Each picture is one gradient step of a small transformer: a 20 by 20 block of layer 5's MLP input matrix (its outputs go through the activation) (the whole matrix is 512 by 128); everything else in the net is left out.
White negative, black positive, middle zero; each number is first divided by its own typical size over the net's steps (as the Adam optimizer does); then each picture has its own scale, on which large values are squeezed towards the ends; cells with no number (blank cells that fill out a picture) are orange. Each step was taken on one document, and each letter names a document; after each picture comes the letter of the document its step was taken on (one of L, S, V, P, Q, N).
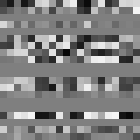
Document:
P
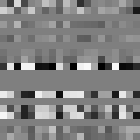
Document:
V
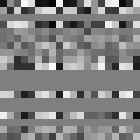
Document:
V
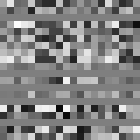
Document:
P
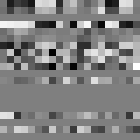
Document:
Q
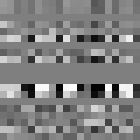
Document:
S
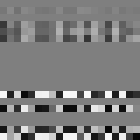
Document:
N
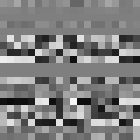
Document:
P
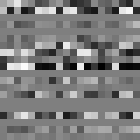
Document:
Q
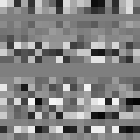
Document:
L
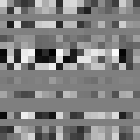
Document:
Q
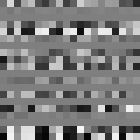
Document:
L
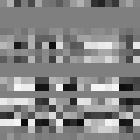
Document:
P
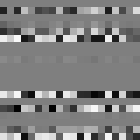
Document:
N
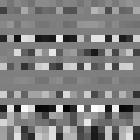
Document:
S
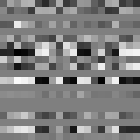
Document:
Q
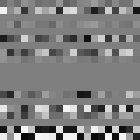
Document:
N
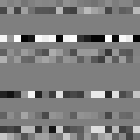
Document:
N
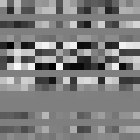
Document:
Q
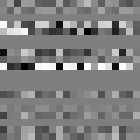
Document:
V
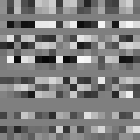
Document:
L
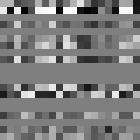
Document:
V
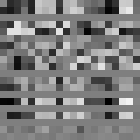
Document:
Q
